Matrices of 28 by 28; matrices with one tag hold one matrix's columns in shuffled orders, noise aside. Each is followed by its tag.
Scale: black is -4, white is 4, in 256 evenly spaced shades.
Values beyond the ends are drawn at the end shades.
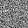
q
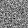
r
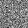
q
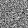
r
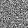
r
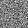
r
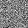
q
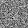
r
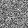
r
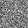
q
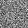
r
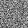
r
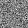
r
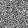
q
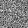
q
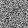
r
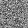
r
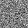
r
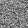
r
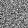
r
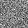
r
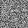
q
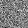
q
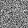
q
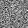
q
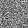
r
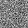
r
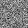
r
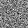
r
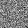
q
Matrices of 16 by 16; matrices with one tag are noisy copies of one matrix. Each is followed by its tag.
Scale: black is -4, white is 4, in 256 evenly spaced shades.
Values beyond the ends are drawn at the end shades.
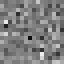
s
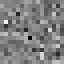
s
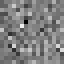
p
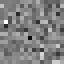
s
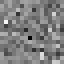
s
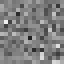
s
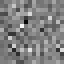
p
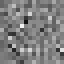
p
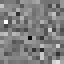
s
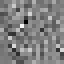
p
